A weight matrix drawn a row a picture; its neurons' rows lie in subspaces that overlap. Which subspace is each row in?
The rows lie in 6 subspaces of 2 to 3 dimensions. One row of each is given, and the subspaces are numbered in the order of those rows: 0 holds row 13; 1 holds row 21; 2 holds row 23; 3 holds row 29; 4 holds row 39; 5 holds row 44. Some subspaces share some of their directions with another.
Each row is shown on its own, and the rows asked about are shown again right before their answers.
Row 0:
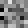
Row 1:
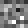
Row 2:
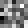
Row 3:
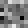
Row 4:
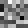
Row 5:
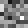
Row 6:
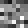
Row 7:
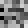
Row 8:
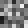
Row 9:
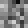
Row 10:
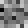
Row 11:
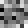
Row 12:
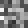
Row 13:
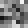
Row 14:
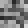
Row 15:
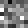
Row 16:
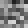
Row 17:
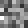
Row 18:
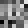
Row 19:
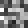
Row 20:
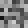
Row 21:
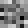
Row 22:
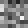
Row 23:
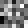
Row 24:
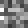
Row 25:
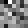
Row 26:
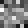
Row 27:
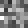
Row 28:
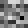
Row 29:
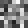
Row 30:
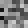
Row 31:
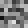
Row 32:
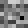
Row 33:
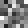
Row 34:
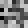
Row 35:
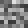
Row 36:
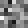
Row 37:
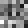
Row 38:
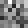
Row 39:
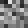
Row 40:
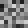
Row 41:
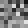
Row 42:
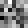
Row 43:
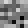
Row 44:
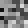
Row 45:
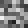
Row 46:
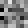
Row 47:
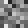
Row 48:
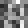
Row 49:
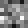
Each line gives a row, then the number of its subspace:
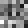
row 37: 2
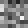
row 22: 3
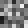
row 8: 2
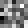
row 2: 2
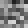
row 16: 0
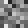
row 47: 4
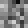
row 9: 3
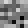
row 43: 1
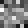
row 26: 4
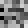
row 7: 4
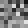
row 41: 5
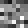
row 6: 1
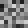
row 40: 0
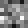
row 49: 0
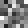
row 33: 4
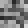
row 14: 1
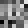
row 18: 2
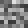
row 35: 0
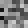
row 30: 5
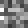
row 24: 3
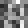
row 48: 3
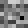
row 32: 0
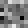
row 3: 0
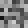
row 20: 3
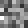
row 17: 2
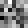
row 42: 5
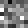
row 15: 0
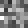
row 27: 5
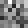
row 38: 5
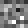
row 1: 1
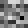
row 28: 0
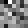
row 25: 4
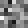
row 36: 4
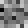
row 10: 4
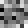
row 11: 4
